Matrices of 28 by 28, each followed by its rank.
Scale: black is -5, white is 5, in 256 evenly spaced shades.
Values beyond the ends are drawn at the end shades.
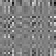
two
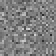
five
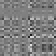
two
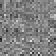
five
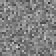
full rank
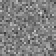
full rank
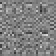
five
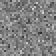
full rank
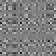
three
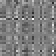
two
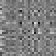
three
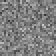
full rank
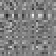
three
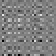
two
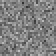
full rank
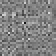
five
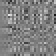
three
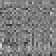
five
